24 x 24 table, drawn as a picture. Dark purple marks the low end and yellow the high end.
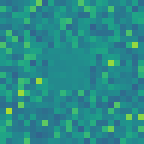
No single row or column stands out from its neighbours. The values are skewed, with a long tail toward high values. In the centre lies a patch that is calmer than the rest. No regular stripes run through it. The halves do not mirror each other. The centre is the smoothest part. There is no overall slope.
